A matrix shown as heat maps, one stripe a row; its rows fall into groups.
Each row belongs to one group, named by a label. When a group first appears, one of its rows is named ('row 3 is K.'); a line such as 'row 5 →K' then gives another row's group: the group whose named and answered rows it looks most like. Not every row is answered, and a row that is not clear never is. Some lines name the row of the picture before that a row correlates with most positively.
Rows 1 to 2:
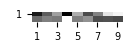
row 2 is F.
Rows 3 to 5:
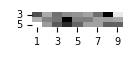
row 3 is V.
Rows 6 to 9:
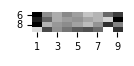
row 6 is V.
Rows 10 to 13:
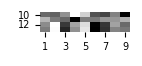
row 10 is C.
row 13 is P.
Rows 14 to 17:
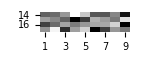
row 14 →C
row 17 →P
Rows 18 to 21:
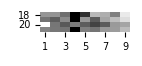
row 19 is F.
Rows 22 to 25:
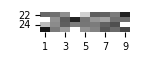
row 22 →C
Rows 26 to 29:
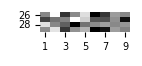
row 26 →P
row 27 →C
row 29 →P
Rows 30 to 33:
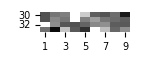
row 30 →C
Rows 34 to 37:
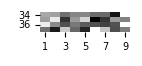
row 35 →P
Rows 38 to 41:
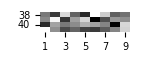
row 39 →P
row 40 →V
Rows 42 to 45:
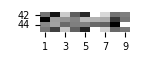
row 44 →V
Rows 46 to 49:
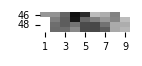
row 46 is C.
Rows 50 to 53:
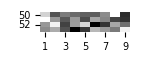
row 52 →P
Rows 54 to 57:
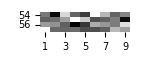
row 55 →C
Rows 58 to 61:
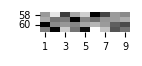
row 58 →P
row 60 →V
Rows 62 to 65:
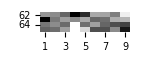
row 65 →C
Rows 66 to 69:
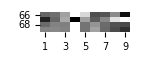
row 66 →C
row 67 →F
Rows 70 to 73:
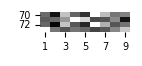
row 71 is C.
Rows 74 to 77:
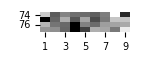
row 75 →F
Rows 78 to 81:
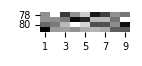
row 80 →C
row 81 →V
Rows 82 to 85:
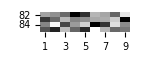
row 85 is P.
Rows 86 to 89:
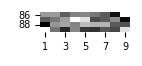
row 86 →V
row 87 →C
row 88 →V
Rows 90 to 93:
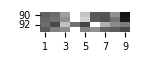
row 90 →C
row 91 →C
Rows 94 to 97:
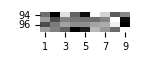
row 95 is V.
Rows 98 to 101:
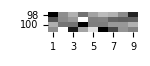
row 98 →V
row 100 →F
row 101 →P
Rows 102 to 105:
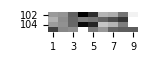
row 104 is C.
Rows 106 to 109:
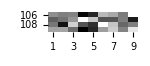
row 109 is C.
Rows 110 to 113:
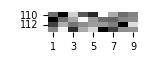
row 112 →V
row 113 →P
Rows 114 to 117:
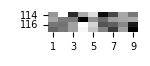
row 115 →F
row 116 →C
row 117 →C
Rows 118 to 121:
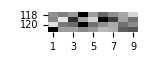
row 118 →F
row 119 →P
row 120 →F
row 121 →V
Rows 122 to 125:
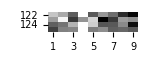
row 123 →P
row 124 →C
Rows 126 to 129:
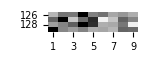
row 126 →F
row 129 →V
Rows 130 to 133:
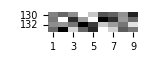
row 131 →P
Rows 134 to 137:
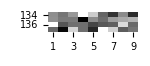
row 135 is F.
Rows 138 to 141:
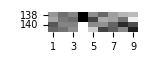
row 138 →F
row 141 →C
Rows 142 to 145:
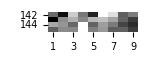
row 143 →V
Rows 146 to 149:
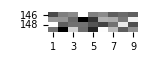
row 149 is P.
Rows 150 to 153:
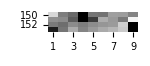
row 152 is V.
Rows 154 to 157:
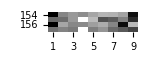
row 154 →V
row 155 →C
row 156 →V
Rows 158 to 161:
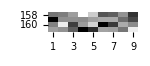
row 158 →C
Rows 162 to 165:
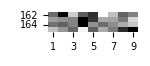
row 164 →F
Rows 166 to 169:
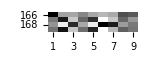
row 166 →V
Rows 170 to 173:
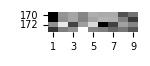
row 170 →V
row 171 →V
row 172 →P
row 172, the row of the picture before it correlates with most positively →168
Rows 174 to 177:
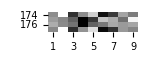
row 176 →F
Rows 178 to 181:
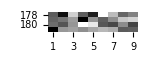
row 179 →F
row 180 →C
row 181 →V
